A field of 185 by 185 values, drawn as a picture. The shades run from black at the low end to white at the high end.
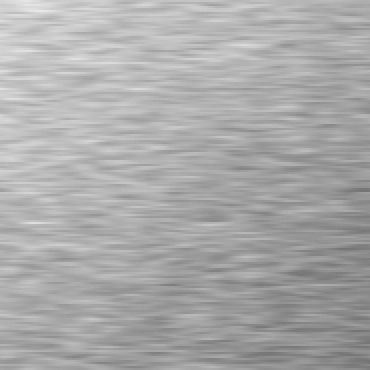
Ninth with the lowest average: bottom right. Ninth with the highest average: top left. Slope: up to the top left. Grain: streaks across.
